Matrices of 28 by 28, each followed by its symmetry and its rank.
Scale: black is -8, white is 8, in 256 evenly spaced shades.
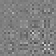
symmetric, rank three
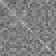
symmetric, rank five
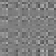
neither, rank two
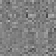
neither, rank five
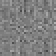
neither, rank five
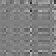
neither, rank two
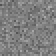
neither, full rank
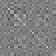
symmetric, rank five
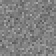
neither, full rank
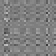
neither, rank two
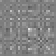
symmetric, rank three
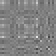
symmetric, rank three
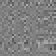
neither, rank five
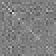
symmetric, rank five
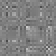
symmetric, rank three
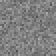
neither, full rank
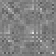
symmetric, rank five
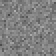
neither, full rank
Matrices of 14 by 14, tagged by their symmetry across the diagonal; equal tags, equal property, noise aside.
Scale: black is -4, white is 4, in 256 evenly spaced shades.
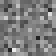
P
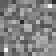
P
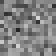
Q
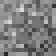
P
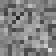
P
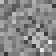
P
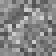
P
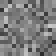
P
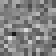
Q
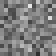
Q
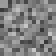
P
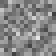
P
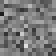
Q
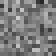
Q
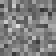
Q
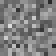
Q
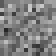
Q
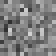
Q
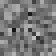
P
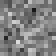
Q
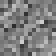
P
